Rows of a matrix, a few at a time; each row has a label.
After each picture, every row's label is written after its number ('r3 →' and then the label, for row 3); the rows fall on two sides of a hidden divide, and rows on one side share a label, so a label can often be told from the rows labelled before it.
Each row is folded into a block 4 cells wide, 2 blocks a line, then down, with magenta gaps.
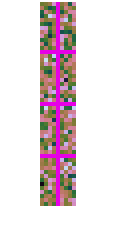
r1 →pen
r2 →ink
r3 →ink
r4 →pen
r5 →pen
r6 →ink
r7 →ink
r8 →ink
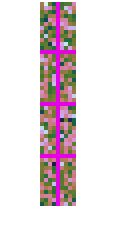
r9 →pen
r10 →ink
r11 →ink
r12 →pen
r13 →pen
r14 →ink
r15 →pen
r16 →ink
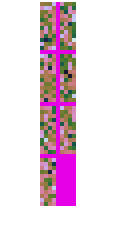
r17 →ink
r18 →pen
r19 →ink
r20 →pen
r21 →pen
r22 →ink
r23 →ink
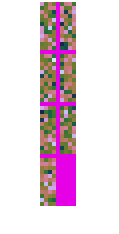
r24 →pen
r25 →pen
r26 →pen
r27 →ink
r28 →pen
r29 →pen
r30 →ink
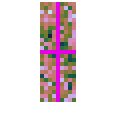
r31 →ink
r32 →pen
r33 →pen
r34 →pen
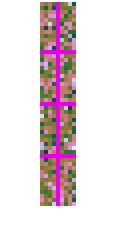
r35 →pen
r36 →pen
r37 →pen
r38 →ink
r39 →ink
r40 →pen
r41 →ink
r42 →ink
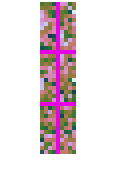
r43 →pen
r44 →ink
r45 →pen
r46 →ink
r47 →pen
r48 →pen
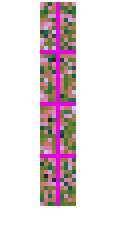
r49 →ink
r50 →pen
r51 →ink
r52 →pen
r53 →ink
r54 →ink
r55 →pen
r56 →pen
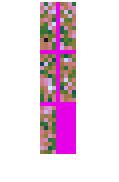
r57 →ink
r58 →ink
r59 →pen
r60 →ink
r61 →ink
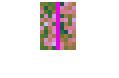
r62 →pen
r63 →ink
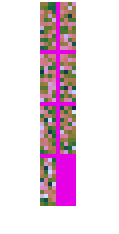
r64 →pen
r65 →ink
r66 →ink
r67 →pen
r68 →pen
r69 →pen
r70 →pen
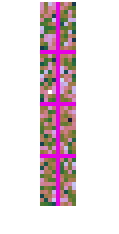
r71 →pen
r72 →pen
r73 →pen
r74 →pen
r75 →ink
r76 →ink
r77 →pen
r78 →ink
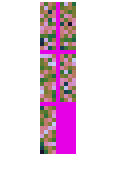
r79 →pen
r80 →pen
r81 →ink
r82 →ink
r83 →pen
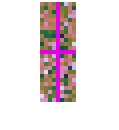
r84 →pen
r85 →pen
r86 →ink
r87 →ink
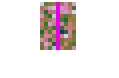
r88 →ink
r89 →ink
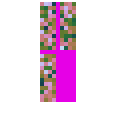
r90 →pen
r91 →ink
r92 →ink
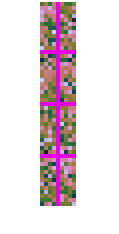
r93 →ink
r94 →ink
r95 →pen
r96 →pen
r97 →pen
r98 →ink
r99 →pen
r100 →ink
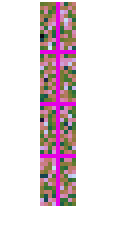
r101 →pen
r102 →ink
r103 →pen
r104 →ink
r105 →ink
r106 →pen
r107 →ink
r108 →pen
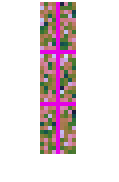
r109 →ink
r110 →pen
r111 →ink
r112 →ink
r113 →ink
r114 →pen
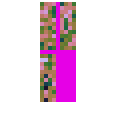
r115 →pen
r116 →pen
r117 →ink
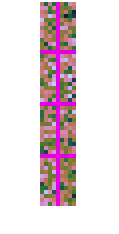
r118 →pen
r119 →pen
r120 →ink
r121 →ink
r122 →pen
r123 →ink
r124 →ink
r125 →ink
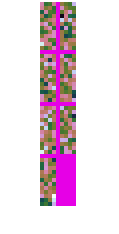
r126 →ink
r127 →ink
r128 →ink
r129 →ink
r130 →ink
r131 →pen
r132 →pen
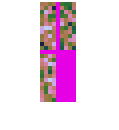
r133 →pen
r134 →pen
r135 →ink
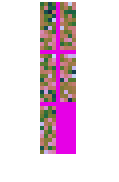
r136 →pen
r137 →pen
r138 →ink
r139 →ink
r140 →pen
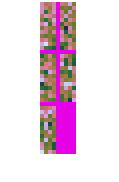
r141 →ink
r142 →pen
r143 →pen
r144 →pen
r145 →ink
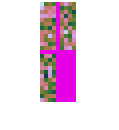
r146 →ink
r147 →pen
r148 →pen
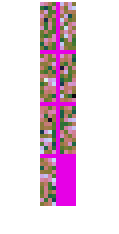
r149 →pen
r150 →ink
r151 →ink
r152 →ink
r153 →ink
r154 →pen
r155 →ink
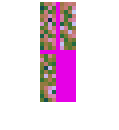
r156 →pen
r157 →ink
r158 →pen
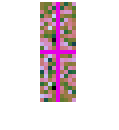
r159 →ink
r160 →ink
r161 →ink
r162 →ink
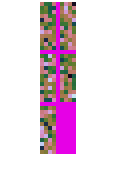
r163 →pen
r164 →pen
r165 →ink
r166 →pen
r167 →pen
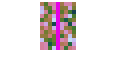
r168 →ink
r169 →pen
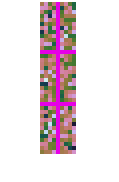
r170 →ink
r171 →ink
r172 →ink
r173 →pen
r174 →ink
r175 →ink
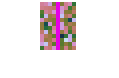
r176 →ink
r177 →pen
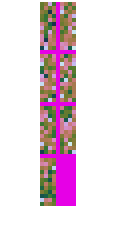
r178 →pen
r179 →ink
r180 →ink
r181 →ink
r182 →pen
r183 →pen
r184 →ink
